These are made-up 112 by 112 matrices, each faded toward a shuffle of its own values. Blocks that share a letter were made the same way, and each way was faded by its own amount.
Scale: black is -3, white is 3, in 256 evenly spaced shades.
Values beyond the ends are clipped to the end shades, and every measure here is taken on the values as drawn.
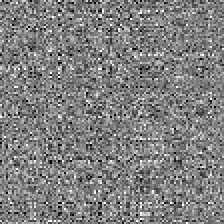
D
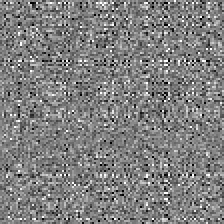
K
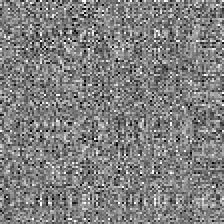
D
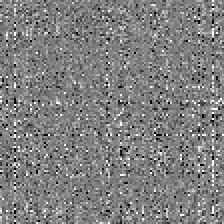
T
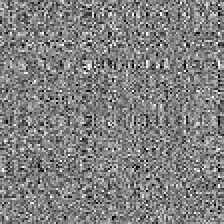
D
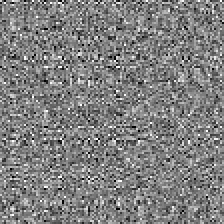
D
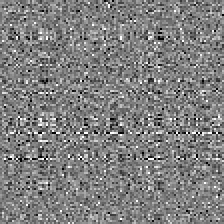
K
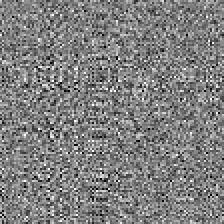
D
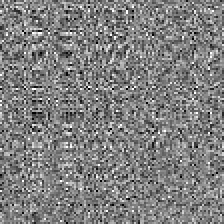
D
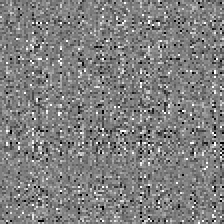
T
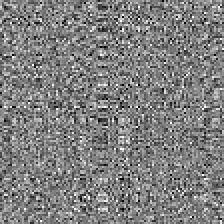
D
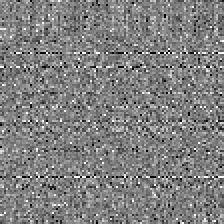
K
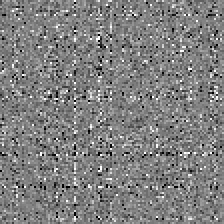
T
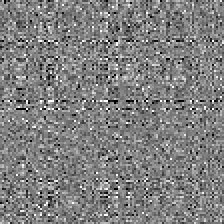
K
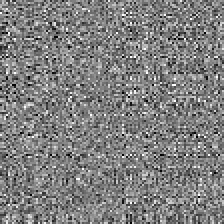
D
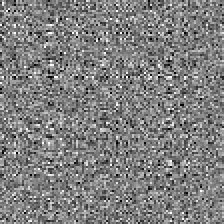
D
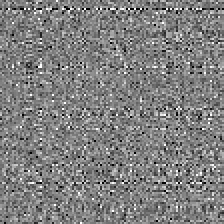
K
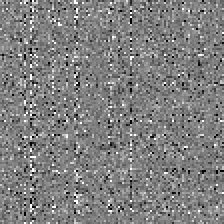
T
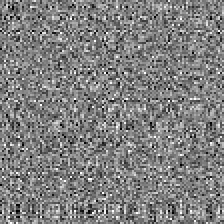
D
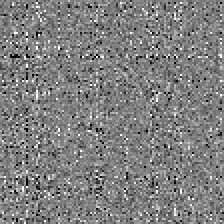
T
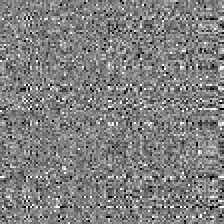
K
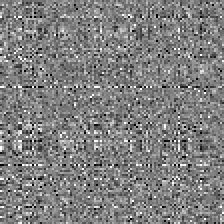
K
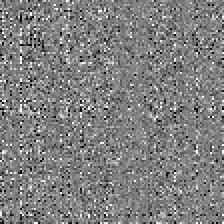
T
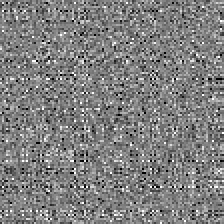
K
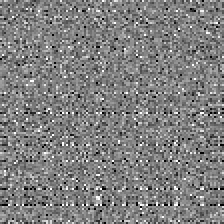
K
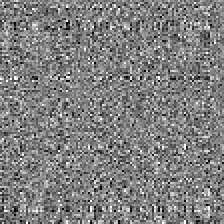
D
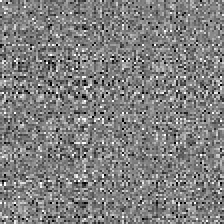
K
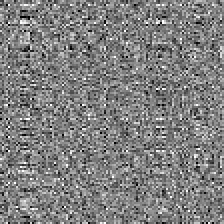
D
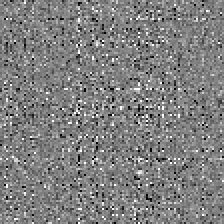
T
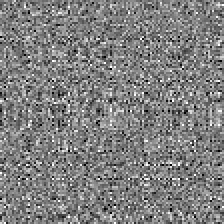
D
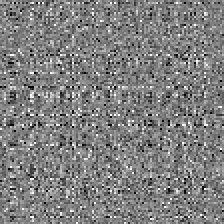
K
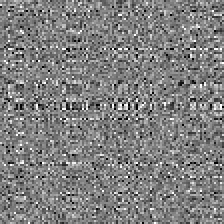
K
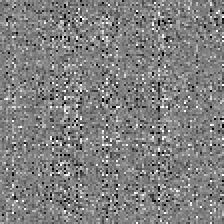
T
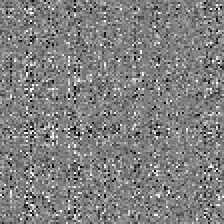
T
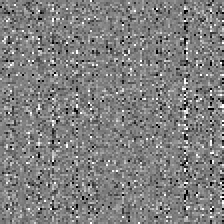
T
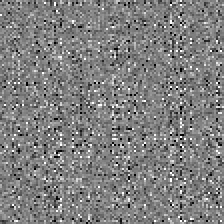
T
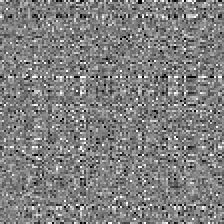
K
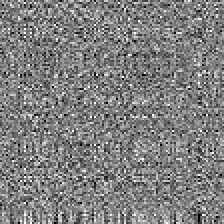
D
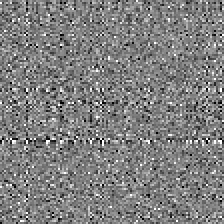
K
